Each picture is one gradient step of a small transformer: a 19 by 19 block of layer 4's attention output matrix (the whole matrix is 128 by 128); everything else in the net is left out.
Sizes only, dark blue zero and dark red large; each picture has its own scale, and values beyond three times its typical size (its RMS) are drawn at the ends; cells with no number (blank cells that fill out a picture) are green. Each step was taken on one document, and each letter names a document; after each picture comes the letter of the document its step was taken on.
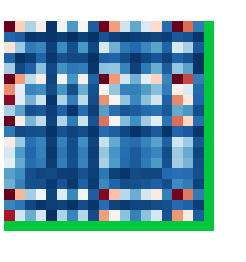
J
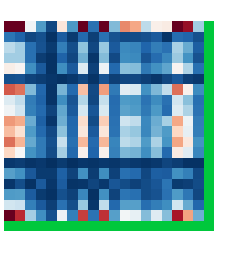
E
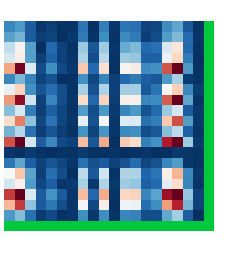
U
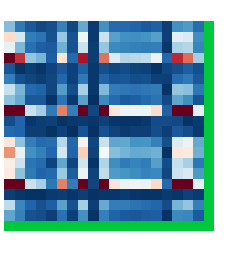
E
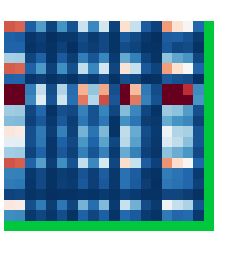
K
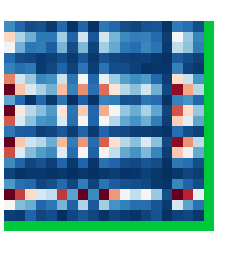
J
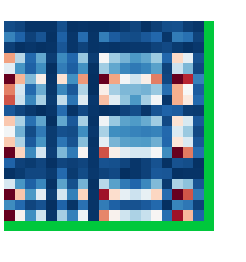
J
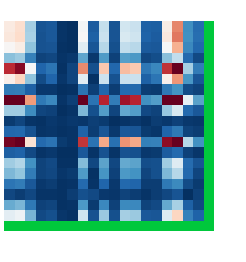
U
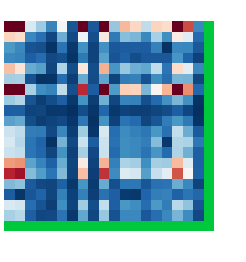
E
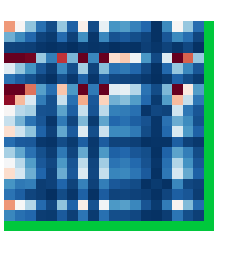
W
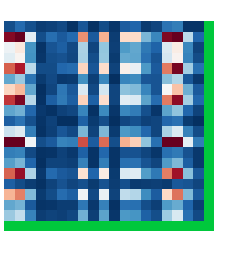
U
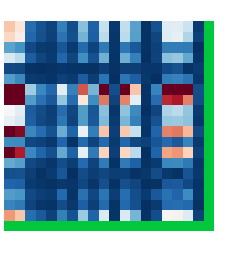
K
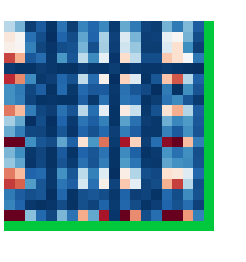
K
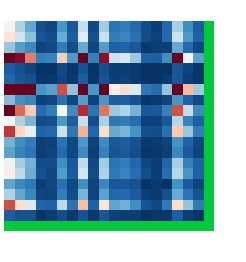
W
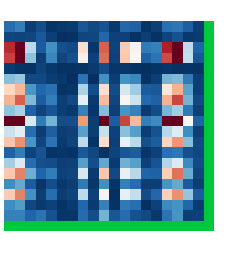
U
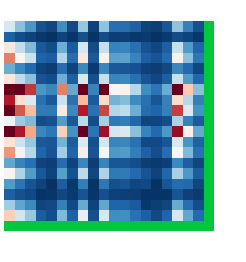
W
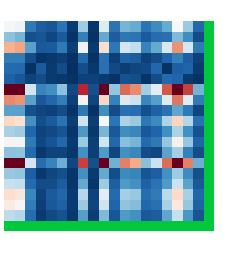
E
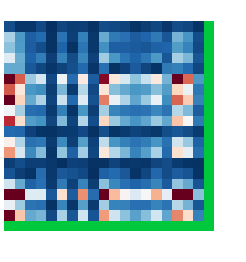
J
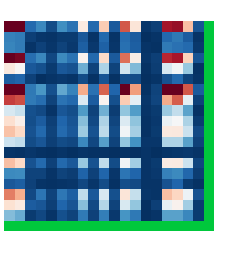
K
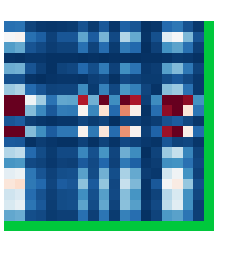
K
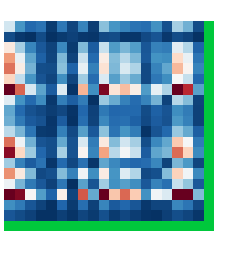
J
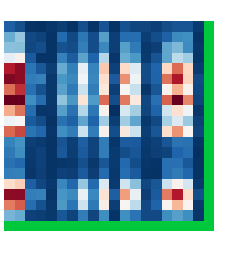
K
